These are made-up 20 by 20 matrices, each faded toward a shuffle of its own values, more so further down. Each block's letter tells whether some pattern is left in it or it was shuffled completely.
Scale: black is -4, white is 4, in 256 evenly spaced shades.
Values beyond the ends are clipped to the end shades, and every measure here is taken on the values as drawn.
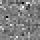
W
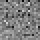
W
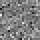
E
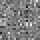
W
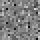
W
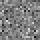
W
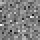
E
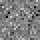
E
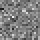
E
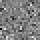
E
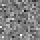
E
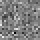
W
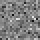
E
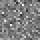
E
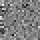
W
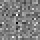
W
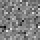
E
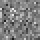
W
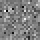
W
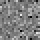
W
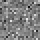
E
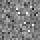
E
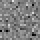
W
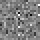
W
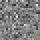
W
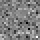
W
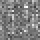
W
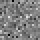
E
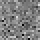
W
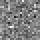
E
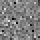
E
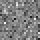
E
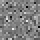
W
